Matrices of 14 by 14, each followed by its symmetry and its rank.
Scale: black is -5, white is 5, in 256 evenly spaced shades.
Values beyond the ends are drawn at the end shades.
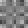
symmetric, rank one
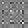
symmetric, rank two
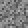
symmetric, full rank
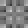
symmetric, rank one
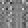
neither, rank three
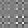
symmetric, rank one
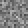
symmetric, full rank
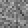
neither, full rank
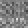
neither, rank three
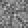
symmetric, full rank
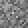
symmetric, full rank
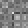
symmetric, rank two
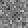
symmetric, full rank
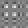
symmetric, rank one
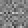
neither, rank three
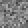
neither, full rank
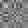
symmetric, rank two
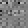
neither, rank three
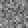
neither, full rank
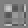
symmetric, rank one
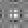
symmetric, rank one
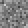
symmetric, full rank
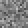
neither, full rank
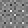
symmetric, rank two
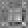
symmetric, rank two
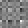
symmetric, rank two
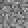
neither, full rank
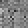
neither, rank three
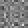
neither, rank three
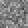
neither, full rank
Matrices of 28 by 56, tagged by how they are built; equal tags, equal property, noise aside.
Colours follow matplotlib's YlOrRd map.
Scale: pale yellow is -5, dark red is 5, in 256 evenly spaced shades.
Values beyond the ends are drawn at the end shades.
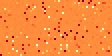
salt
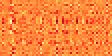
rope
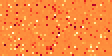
salt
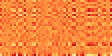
rope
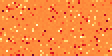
salt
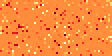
salt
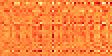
rope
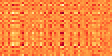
rope
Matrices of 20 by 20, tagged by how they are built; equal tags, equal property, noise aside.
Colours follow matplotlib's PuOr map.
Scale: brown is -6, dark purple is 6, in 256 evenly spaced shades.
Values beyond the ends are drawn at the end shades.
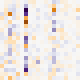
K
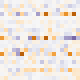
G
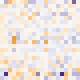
G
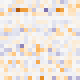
G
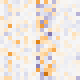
K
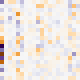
K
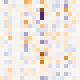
K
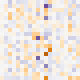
K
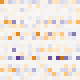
G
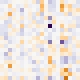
K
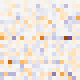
G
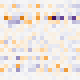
G
